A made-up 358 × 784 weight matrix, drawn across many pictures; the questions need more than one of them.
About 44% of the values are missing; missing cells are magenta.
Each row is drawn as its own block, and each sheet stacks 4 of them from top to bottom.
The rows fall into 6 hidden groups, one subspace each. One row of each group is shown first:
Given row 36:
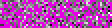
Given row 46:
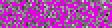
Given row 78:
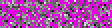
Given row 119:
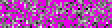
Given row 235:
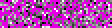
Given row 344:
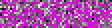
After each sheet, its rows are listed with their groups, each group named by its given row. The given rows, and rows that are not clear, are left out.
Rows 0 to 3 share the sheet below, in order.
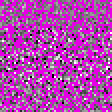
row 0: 119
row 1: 235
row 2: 36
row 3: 78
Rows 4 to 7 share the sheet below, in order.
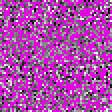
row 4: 46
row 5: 235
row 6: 235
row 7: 119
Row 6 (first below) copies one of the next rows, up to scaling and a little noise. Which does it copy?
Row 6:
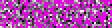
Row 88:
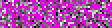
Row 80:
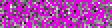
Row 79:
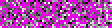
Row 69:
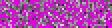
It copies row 69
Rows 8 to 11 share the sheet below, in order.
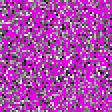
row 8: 46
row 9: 78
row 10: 235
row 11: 235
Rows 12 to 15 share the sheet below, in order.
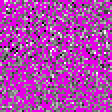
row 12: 36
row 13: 78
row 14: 36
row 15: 235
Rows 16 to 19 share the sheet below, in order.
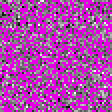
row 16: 119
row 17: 119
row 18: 46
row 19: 119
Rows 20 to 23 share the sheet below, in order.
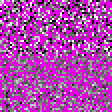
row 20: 78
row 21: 344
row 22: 344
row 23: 46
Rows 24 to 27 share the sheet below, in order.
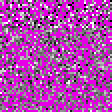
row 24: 46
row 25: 46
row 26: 119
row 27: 235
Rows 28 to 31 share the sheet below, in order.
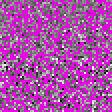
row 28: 235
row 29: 78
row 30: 235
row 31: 235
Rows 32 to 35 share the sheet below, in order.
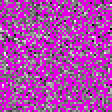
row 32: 235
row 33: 235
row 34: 36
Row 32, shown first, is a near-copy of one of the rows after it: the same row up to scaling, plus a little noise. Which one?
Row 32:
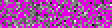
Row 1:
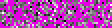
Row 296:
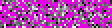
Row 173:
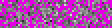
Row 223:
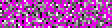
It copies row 1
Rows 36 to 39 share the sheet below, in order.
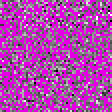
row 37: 119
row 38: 235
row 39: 36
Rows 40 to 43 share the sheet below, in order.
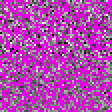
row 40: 46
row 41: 78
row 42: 344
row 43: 344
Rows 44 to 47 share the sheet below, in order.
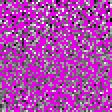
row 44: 36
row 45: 36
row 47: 36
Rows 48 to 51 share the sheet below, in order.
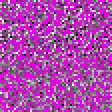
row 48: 344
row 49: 344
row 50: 119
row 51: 46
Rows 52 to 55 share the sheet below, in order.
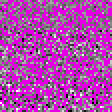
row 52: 235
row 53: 36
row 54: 119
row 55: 344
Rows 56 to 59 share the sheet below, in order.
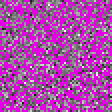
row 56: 78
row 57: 78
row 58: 36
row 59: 46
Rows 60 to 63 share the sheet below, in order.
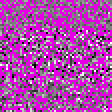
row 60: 36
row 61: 36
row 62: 46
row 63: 119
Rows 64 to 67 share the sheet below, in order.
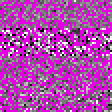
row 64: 78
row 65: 78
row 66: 36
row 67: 36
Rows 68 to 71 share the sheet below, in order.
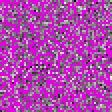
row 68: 78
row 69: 235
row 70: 36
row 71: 344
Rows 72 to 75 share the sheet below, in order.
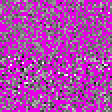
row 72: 36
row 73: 235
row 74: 344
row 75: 235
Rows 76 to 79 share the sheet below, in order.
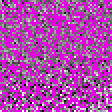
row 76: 119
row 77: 344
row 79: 235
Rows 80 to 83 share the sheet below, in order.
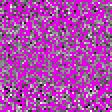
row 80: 235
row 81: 78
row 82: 119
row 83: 119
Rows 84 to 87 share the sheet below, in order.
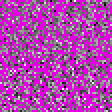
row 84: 78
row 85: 36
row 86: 344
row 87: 78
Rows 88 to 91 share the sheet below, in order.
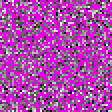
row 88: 235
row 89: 235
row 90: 235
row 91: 119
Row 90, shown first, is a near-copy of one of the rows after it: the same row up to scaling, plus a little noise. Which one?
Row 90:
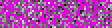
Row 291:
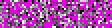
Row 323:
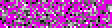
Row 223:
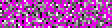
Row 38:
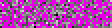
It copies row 291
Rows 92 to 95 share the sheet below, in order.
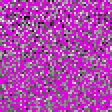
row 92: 46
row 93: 36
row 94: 235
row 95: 119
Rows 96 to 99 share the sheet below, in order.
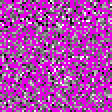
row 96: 235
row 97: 235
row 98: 46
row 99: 78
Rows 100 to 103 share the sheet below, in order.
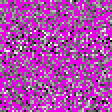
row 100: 78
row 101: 46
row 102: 235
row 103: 46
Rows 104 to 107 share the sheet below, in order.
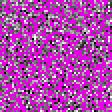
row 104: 36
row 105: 46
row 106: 36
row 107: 119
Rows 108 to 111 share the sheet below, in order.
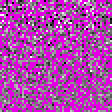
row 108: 46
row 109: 46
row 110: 36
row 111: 36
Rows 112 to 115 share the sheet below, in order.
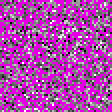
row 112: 78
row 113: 119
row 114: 344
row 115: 36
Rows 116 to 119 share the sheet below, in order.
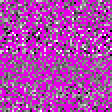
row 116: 344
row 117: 36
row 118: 36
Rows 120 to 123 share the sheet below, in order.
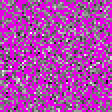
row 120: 36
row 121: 344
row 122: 119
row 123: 46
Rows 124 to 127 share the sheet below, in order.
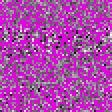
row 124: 344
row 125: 119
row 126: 344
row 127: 344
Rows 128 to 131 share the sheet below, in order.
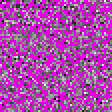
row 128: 344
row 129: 78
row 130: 344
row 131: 46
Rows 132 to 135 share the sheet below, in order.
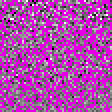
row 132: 46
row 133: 36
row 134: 46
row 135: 344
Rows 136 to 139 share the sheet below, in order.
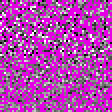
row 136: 119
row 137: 344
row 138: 36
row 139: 119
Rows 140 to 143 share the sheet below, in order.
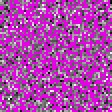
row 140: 235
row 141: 235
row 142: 235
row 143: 78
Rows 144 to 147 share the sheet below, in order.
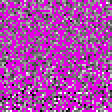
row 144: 235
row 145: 235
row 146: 46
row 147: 119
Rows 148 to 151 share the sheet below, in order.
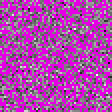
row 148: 46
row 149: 78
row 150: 36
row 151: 344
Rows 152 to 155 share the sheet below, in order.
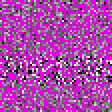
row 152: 78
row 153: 119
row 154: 36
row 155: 119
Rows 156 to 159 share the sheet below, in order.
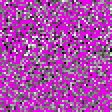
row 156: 78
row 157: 36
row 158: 36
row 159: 46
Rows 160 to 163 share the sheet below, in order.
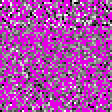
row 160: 78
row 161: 78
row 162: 36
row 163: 344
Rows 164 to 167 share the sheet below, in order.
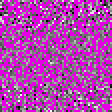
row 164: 344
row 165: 78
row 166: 78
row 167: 119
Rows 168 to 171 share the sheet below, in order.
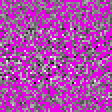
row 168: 46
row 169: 78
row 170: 78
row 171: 46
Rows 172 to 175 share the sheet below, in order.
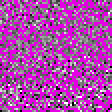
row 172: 36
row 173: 235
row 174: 46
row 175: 344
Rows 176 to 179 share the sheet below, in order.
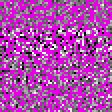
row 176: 119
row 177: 344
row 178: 119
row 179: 46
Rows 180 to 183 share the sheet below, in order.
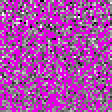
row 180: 119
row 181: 78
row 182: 78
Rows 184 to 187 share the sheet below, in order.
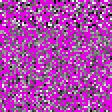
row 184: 235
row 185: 78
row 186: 119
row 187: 119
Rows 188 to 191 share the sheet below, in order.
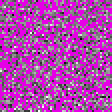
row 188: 46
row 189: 344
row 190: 344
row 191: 46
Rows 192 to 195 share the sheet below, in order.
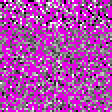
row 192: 78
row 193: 46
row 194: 344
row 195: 235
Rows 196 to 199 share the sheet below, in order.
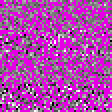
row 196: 78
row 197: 46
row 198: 235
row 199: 78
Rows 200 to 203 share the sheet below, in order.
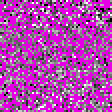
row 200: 36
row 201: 235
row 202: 78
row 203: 36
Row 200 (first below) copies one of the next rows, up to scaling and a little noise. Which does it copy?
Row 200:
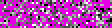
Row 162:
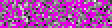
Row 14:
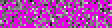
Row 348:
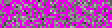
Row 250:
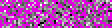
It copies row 14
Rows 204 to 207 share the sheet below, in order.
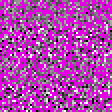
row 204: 119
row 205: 119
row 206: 78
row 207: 36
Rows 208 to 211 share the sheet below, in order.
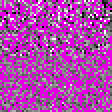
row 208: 46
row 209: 78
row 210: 235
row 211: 78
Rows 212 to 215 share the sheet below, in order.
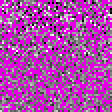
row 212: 235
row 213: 78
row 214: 46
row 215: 46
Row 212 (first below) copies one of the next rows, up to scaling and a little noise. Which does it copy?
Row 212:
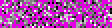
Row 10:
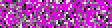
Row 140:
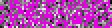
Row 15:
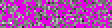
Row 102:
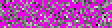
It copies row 15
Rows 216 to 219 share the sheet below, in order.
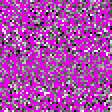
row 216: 36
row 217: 119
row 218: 119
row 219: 235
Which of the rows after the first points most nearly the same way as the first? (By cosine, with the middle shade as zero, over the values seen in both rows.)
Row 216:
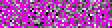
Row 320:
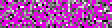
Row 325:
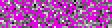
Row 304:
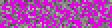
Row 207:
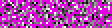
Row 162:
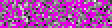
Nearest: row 162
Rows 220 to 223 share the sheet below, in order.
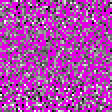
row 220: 344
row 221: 46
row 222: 46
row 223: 235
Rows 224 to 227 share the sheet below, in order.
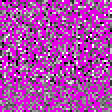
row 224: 78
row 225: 119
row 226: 344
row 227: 344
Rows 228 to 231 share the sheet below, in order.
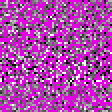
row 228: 46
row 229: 78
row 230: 46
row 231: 78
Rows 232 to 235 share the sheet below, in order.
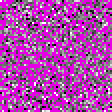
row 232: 235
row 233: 46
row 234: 78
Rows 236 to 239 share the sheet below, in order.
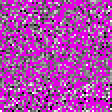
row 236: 36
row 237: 235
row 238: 119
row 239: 46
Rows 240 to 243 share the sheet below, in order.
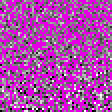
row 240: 235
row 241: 344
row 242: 78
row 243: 344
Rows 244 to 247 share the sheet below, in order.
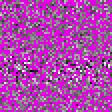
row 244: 344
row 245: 235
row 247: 78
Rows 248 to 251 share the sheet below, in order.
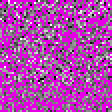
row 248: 344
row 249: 36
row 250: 36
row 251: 119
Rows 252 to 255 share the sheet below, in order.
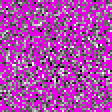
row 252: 36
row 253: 78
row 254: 46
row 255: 344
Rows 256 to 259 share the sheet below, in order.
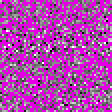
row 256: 235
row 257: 78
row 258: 344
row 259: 78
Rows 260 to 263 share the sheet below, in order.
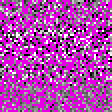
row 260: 46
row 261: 344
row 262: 36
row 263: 78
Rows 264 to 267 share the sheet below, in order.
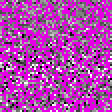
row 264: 235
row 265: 46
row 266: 36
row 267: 78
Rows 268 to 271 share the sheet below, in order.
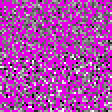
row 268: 344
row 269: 36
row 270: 344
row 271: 235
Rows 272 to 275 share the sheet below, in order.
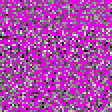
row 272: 46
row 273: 235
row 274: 344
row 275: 36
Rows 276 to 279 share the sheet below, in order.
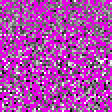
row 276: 78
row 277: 344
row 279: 344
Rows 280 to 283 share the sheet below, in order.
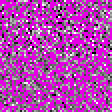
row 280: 235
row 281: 78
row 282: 344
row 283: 78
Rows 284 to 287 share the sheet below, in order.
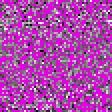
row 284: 36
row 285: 36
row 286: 344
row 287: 344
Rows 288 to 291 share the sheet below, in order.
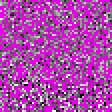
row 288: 46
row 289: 36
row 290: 344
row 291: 235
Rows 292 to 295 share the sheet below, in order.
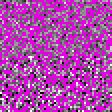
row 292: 78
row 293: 36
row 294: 78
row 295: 46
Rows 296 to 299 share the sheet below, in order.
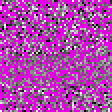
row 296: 235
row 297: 344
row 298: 344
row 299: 344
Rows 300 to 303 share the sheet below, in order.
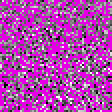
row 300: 119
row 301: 46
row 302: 36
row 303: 36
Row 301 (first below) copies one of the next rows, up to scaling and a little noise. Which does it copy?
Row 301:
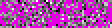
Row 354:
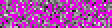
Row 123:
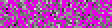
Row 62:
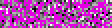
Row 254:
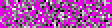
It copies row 254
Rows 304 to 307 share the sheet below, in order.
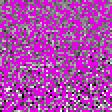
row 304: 36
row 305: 235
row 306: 36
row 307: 36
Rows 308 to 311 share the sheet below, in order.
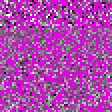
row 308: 46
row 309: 235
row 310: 36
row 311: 78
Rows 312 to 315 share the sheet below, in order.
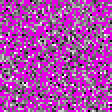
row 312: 36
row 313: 46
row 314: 78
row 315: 235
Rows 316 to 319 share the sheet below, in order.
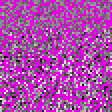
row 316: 119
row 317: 46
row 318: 36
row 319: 46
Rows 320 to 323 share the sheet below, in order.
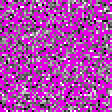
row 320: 344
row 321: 235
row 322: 78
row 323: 235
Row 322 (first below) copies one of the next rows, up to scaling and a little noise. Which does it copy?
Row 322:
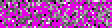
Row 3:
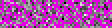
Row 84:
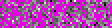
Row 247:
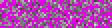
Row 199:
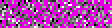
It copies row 199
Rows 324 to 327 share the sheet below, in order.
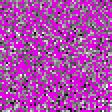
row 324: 344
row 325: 344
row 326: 46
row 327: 46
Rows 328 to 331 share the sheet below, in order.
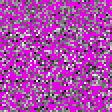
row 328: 46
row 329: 36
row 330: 344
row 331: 36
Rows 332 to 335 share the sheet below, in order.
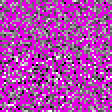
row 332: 78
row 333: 46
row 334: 36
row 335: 46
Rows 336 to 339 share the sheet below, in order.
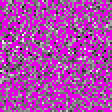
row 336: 119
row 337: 119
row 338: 46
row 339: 36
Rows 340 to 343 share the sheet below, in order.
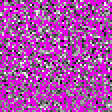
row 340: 344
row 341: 46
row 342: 36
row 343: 36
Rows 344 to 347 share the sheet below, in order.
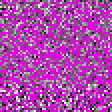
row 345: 46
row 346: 46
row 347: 344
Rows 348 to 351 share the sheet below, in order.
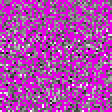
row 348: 36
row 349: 235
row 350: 46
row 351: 46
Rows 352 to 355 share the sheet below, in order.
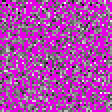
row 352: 78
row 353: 46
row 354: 46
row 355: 36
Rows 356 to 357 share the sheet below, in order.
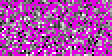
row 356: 46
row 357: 344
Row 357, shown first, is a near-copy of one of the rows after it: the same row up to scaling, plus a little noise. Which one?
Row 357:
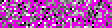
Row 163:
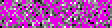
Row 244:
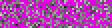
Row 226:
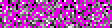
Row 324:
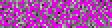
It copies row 163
